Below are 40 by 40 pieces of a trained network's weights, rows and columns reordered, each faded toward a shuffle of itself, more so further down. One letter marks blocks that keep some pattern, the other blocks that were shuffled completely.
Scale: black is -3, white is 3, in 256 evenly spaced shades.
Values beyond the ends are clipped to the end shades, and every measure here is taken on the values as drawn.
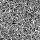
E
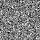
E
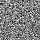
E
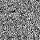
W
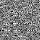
W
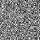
W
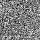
E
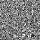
W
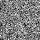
E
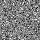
E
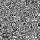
W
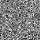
W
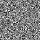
W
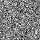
E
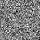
W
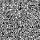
W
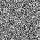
W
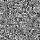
W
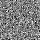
E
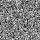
E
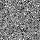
E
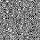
W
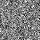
W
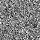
E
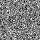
E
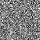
W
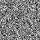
W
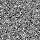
E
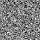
W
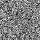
E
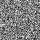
E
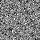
E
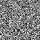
W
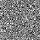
W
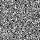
W
